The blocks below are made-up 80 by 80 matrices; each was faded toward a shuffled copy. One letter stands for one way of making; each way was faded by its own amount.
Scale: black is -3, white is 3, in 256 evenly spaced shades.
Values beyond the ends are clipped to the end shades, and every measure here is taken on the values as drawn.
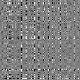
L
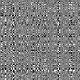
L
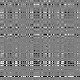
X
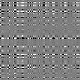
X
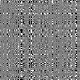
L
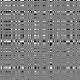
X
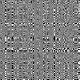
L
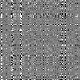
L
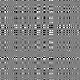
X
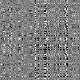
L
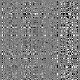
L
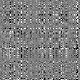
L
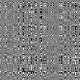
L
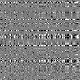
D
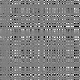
X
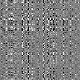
L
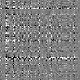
L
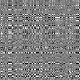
D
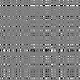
X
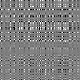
X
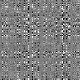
L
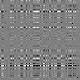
X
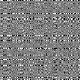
D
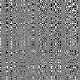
L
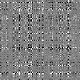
L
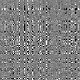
L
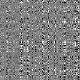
L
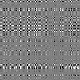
X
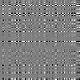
X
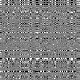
D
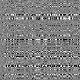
D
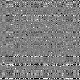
D
